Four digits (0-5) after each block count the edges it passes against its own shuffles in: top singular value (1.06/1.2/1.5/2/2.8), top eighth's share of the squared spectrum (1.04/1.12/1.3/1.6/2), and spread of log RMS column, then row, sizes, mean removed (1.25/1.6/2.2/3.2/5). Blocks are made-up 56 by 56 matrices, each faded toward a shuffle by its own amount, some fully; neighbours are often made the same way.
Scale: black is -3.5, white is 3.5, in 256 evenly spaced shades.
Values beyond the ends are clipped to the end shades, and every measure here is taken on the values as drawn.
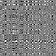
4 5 3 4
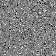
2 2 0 0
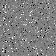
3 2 1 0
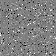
3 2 1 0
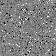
0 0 0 0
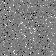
1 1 0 0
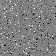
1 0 0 0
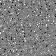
0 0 0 0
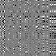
5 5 3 3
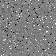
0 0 0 0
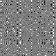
4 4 2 2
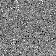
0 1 0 0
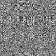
3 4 2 2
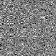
3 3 1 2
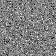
0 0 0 0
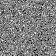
0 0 0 0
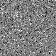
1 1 0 0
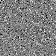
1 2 0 0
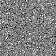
2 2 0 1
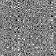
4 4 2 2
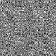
3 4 1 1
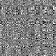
4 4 2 3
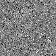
2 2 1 0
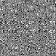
3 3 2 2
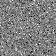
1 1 0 0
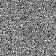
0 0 0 0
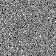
0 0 1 0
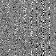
2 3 3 0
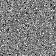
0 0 1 0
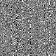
1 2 3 0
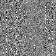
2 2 3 0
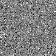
0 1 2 0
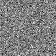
0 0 0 0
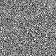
3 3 1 1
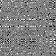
4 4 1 2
